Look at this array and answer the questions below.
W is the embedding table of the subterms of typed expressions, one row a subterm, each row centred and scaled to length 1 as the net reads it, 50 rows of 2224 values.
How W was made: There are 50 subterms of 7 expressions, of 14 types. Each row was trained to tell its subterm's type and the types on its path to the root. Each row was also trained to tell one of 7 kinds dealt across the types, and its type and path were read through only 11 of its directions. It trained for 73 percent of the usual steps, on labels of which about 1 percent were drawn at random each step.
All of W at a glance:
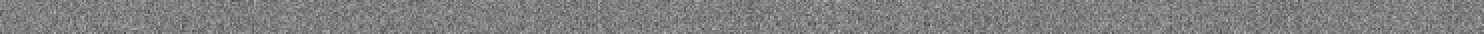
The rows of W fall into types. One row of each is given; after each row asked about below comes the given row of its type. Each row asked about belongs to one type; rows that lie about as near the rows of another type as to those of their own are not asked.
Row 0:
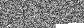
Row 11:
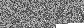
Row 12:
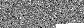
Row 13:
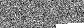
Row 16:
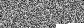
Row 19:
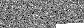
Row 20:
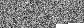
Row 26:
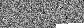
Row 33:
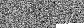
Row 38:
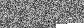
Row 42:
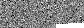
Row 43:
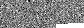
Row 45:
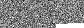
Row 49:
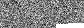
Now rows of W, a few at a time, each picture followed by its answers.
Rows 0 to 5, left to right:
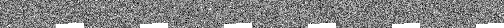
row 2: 38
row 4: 11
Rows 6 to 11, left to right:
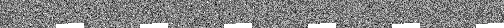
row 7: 11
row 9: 20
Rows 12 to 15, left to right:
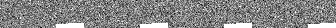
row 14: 13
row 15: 45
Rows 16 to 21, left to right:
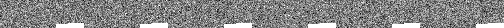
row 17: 45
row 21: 38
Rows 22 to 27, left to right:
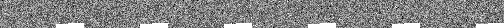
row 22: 16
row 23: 42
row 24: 38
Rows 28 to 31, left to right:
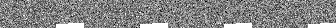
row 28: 33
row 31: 0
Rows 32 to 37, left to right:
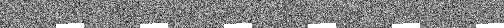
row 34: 42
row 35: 33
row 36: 38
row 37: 42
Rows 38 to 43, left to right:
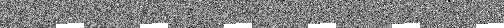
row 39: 11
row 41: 13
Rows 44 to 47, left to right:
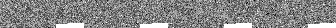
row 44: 11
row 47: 0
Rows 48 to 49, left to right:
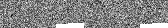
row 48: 20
